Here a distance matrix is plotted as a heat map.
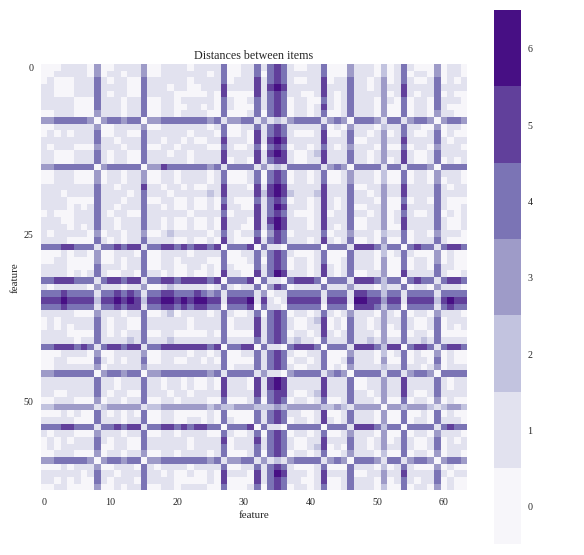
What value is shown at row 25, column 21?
1
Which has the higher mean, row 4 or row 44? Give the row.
4
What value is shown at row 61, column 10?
1
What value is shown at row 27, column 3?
5
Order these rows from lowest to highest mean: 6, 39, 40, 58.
58, 40, 6, 39
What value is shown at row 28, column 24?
1
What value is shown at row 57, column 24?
1
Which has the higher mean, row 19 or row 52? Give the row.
19
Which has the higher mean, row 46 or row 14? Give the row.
46
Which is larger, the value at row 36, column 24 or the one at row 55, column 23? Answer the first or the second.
the first
